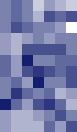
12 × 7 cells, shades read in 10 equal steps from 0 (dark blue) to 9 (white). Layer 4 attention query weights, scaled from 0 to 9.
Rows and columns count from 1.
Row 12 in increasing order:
2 3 5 5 6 6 6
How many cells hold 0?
3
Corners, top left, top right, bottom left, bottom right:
4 7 5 2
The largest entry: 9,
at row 3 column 7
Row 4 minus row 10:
5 3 0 2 4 1 -2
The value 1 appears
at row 7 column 4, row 9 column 2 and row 10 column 5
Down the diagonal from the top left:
4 3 3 4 2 3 2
